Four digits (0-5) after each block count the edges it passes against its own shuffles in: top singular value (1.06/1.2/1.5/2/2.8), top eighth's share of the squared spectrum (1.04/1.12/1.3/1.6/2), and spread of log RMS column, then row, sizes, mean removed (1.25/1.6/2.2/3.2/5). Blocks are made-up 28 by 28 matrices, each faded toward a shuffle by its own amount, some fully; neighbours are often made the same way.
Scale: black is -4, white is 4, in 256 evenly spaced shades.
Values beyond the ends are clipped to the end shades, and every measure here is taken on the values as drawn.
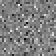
3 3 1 0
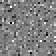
0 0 0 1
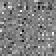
3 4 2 1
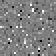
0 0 0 0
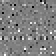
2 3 0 1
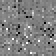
2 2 0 1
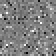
0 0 0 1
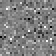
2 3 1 1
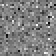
1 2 1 0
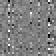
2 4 3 0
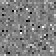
0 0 0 0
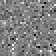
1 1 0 0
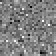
1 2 0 0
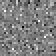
1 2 0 0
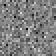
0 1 0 0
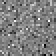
0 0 0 0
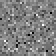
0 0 0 0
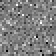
0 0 0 0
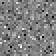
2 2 0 0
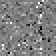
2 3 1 0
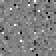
2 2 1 0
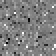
0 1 0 0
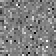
2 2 0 1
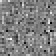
3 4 1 1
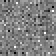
2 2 0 0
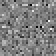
3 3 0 1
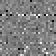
3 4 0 2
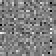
3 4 1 2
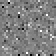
1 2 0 0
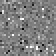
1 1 0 0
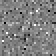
0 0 0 1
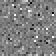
0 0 0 0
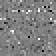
2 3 0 1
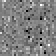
3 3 2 1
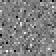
1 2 0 0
